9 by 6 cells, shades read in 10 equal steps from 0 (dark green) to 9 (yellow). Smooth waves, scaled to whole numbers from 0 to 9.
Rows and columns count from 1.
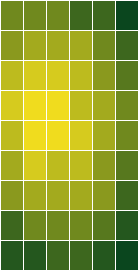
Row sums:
16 29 38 43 43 36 30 18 7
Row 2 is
5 6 6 6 4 2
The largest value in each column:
8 9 9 8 6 4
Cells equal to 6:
9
